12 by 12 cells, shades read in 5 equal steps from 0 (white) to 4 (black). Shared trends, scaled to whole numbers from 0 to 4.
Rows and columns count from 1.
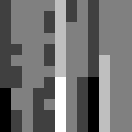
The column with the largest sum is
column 9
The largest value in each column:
4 3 2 3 3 1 3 3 4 2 2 2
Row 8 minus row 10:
-1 1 0 -1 1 0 0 0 0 0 0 0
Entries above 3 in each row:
0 0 0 0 0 0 0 1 2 2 2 2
